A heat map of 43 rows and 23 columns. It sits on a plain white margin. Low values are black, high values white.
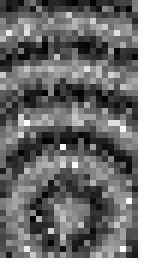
Rings: centred on the bottom middle. Odd rows or columns: none. Seam: none. Slope: none. Average level on the scale: 40%.
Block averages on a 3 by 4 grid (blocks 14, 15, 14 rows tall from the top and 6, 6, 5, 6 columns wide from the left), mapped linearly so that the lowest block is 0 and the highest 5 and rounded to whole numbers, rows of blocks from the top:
3 3 3 3 | 2 2 2 2 | 5 2 0 5
